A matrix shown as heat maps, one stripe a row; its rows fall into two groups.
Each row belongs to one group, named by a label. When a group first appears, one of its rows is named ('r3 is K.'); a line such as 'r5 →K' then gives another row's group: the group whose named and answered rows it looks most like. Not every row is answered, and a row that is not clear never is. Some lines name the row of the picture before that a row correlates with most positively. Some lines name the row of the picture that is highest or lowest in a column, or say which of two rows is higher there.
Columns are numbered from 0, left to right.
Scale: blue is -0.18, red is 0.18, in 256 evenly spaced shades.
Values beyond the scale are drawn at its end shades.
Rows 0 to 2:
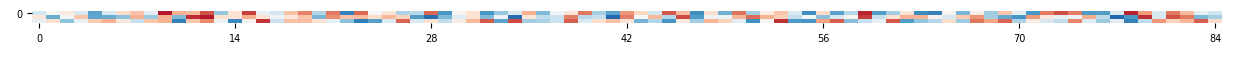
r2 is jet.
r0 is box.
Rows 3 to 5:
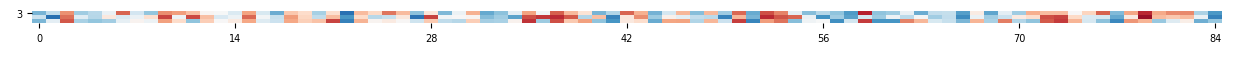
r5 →box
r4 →box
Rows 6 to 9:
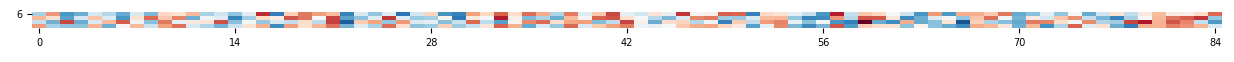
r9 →jet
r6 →jet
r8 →box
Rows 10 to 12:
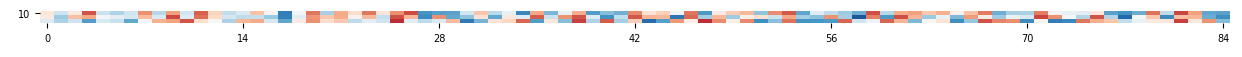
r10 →box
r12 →jet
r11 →box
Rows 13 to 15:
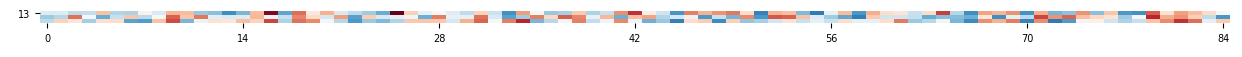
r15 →jet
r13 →jet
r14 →box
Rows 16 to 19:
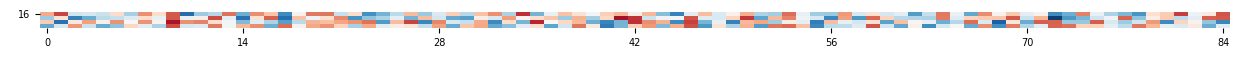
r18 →box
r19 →box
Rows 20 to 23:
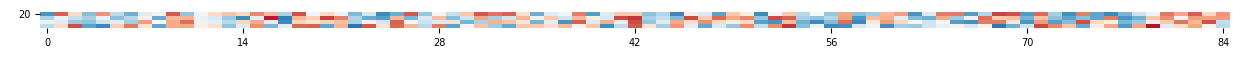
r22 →jet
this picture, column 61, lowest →23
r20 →jet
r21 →jet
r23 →box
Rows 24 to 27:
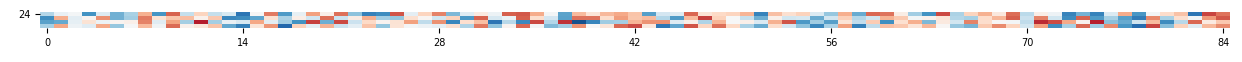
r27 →jet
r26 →box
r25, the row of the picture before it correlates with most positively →21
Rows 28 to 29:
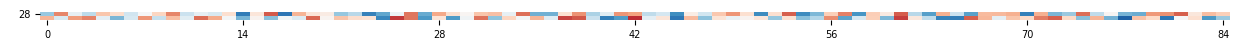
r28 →jet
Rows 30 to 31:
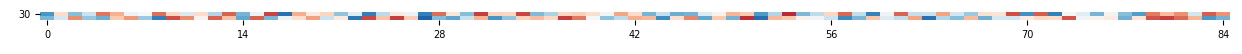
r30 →jet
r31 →box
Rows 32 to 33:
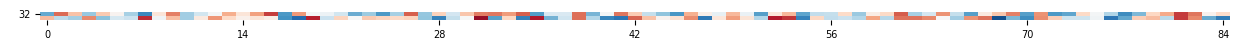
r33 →box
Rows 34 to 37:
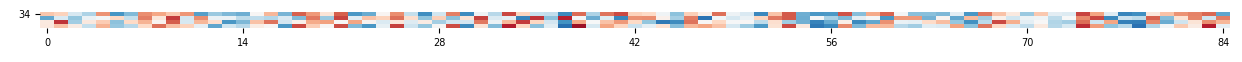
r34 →jet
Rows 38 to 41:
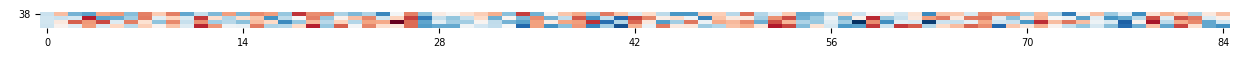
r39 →box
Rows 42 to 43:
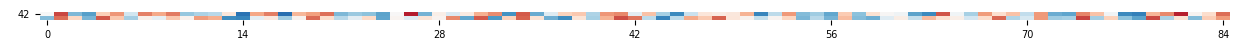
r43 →jet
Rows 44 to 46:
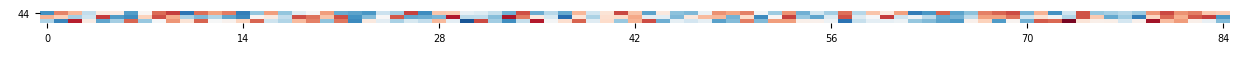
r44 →jet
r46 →box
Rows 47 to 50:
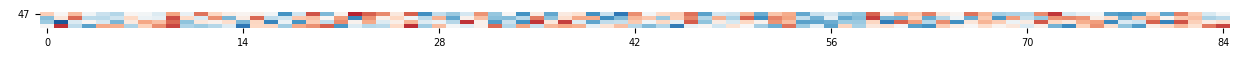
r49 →box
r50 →jet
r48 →box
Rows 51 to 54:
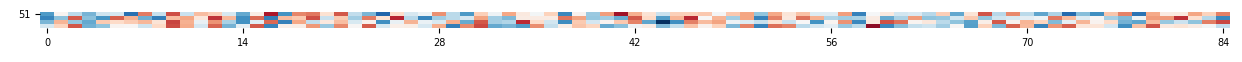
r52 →box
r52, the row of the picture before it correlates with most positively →48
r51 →jet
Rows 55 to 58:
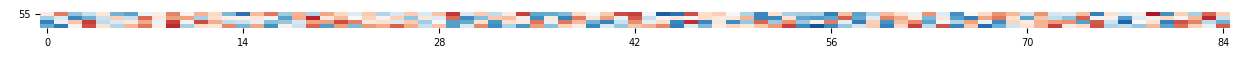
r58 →box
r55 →jet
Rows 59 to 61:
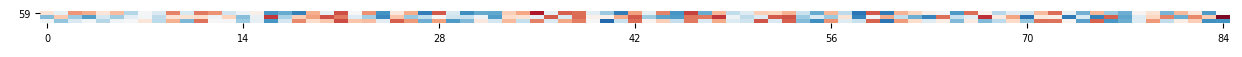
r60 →jet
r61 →box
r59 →box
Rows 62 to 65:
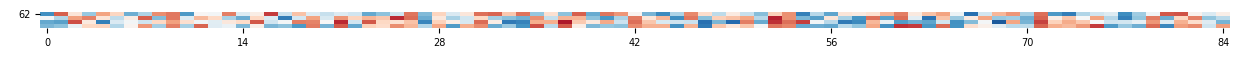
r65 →box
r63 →box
